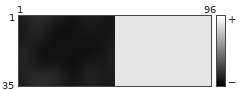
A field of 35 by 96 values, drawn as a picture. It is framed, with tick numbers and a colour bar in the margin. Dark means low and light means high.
The table splits into one row of 2 panels. Panel 1,1: very low, smooth, faint in contrast. Panel 1,2: very high, flat.
